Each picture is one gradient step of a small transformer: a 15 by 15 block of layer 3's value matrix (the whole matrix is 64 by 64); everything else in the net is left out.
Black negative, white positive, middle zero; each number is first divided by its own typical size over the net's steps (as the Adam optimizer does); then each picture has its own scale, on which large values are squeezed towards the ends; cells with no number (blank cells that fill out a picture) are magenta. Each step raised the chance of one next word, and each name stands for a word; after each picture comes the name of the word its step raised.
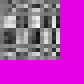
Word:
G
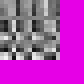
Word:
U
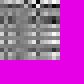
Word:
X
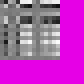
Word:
X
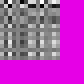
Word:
X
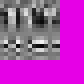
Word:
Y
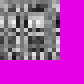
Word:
G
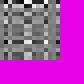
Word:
X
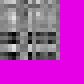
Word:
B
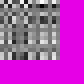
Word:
X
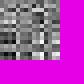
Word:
B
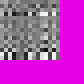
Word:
Y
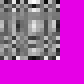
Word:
U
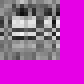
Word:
G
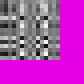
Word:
U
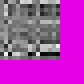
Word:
B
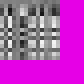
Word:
G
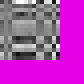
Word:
B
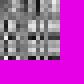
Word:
U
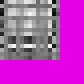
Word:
Y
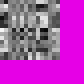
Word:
G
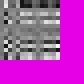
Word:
Y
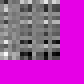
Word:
B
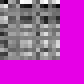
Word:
X
